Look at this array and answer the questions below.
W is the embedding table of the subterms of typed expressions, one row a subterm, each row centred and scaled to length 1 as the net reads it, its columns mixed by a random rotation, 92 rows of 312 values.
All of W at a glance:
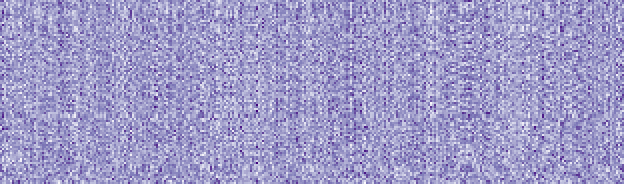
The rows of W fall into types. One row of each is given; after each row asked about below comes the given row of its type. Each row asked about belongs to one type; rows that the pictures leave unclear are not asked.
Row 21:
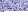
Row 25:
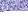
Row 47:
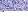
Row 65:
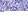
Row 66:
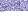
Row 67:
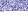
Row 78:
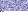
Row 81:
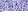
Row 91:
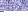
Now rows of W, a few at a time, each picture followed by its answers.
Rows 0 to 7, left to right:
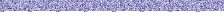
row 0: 21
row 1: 78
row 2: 65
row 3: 81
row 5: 21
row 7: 25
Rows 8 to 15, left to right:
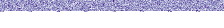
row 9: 47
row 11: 66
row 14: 78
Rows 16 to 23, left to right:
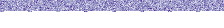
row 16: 81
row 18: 67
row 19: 25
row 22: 78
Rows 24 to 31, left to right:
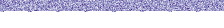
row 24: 47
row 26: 65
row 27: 66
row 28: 21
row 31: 81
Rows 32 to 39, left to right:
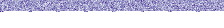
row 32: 25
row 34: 25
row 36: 81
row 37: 47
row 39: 21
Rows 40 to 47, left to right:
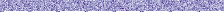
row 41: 81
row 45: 91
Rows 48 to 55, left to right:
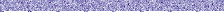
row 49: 78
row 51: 21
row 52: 81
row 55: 81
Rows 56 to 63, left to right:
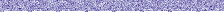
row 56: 91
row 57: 21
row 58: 21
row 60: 65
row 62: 78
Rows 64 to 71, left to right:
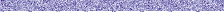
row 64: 67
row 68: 25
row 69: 91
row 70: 47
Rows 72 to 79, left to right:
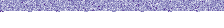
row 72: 78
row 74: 78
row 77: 65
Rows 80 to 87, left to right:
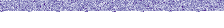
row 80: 66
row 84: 47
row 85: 47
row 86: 67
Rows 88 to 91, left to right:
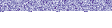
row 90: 91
